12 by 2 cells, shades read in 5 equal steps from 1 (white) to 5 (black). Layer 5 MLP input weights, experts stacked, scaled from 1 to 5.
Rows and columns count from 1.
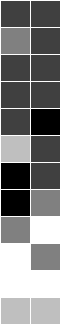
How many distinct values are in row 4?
1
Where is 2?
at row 6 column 1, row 12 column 1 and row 12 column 2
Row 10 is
1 3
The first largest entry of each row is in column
1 2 1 1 2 2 1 1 1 2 1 1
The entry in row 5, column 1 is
4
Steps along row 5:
up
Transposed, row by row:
4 3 4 4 4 2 5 5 3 1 1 2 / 4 4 4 4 5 4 4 3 1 3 1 2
